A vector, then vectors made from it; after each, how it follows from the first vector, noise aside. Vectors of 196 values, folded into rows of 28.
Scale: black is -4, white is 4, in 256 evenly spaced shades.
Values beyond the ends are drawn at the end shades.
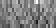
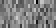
sign-scrambled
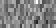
sign-scrambled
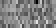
sign-scrambled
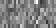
sign-scrambled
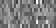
sign-scrambled
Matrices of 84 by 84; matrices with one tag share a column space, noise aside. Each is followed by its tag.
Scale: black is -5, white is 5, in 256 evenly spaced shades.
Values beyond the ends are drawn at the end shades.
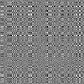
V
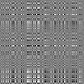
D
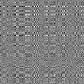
V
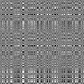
D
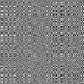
V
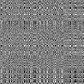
D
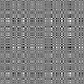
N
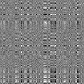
D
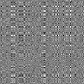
V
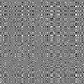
V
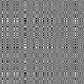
N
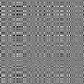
V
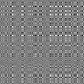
V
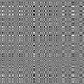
V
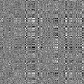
N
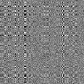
V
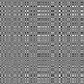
V
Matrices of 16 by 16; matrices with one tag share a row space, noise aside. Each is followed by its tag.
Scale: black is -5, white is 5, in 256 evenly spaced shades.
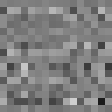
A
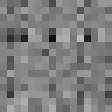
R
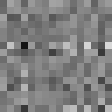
A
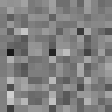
R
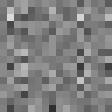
R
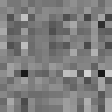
A
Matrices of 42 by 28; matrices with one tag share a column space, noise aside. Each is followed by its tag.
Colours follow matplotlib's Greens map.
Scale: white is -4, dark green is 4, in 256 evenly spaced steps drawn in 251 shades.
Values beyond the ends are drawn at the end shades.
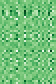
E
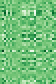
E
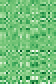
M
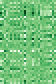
E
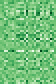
E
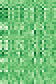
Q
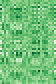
Q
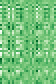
Q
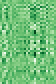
Q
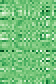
E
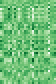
Q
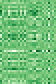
E
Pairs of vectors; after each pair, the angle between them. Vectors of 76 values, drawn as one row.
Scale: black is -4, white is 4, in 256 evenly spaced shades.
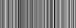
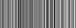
nearly parallel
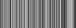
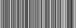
nearly opposite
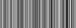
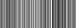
partly opposed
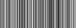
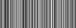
partly opposed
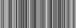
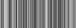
nearly parallel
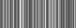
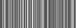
orthogonal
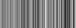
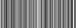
partly opposed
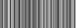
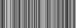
partly aligned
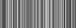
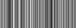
partly opposed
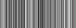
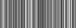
nearly parallel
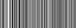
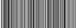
partly opposed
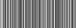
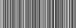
nearly parallel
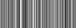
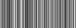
partly aligned
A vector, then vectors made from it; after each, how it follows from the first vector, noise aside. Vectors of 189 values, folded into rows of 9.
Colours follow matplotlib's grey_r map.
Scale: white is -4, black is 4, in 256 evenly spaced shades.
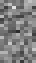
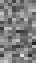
reversed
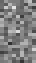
sign-scrambled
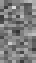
sign-scrambled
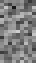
negated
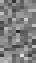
reversed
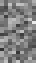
wrapped around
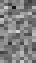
negated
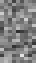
reversed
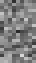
reversed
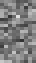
wrapped around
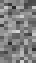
negated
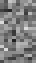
wrapped around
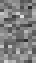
wrapped around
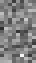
reversed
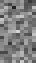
negated
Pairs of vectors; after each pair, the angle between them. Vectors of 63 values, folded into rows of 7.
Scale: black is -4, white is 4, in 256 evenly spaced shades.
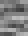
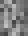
orthogonal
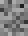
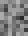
partly aligned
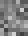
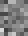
partly aligned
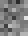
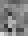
partly aligned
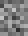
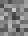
nearly parallel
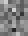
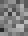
partly opposed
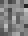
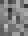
nearly parallel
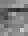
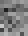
partly aligned
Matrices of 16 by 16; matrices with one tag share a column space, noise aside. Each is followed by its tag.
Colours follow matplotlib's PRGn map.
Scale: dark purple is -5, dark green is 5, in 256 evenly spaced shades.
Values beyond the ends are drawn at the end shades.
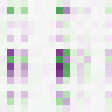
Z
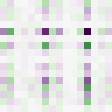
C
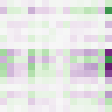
Z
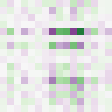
C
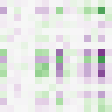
Z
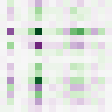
C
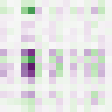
Z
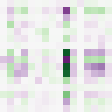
Z
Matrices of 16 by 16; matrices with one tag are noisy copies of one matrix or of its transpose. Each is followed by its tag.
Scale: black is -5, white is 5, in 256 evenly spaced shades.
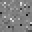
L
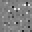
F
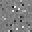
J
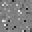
L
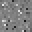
L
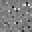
F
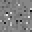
J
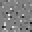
F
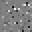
F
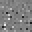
F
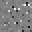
F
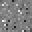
L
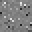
L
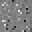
L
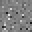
F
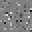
J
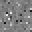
J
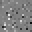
F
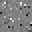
L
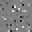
J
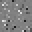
L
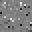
L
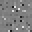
J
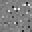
F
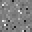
L
